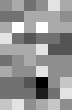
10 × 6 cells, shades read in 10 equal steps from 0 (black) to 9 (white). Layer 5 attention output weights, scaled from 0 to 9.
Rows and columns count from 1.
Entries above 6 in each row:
1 0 2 1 1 0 1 1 1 3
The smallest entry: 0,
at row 8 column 4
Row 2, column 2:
4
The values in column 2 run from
4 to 9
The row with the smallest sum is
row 8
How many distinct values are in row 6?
3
